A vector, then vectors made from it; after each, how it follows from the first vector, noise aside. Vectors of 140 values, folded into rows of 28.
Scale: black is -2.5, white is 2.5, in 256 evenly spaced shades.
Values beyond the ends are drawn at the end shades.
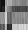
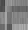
shrunk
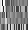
sign-scrambled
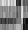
reversed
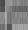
shrunk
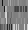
partly zeroed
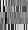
sign-scrambled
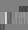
partly zeroed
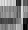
reversed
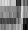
reversed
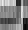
reversed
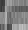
shrunk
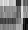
reversed
